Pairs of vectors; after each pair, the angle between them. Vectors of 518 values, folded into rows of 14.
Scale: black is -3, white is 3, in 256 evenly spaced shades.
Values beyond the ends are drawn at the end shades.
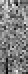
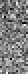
partly opposed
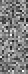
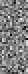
partly opposed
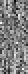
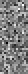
orthogonal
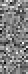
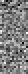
nearly opposite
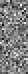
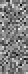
nearly opposite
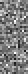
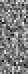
partly aligned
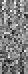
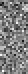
orthogonal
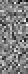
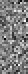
nearly parallel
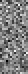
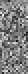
partly aligned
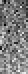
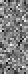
orthogonal
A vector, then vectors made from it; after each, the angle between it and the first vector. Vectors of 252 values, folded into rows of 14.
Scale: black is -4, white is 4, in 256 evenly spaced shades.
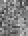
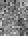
nearly opposite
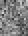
nearly opposite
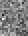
partly opposed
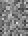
orthogonal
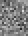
partly opposed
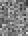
partly aligned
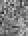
nearly parallel
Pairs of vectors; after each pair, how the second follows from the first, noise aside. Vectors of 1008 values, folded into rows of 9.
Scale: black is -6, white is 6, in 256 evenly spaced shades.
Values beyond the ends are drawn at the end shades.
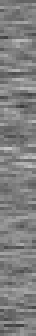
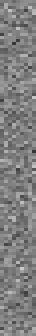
shuffled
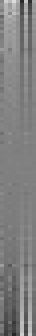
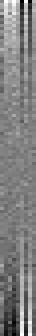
scaled up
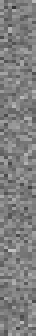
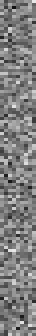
scaled up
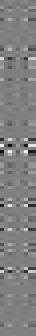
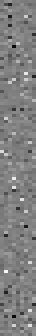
shuffled
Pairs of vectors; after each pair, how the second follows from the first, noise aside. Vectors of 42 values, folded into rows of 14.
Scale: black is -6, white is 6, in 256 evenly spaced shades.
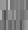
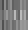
shuffled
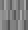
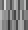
scaled up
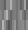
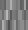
copied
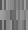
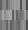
shuffled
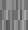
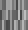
scaled up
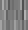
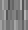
copied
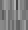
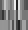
scaled up
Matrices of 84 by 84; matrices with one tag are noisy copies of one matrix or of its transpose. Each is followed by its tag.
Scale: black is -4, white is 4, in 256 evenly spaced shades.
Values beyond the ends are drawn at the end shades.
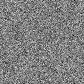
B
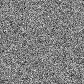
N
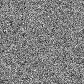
N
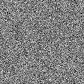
B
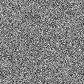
B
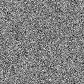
B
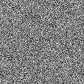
B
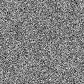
B
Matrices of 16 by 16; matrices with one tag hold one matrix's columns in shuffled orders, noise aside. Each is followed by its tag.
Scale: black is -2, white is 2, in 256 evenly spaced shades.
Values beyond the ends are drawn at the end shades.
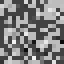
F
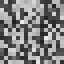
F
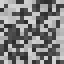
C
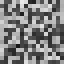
C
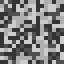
C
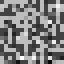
C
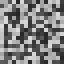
C
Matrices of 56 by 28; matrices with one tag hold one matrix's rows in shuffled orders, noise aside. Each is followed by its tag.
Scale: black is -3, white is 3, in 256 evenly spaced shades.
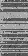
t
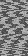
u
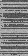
t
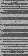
t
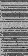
t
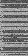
t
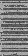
t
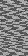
u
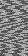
u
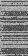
t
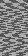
u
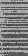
t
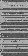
t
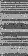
t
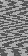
u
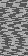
u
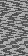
u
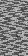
u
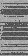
t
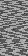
u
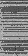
t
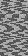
u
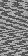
u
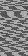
u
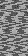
u
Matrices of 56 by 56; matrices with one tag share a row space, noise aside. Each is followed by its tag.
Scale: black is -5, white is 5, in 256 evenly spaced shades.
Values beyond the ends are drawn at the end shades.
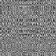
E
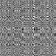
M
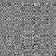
M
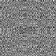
E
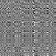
M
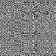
M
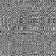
E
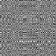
E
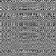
E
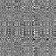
M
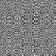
M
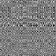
E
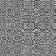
M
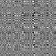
M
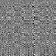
M
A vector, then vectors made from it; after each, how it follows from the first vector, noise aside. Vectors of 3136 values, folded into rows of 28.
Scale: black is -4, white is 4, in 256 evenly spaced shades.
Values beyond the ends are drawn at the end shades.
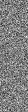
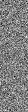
copied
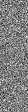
copied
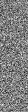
wrapped around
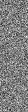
copied
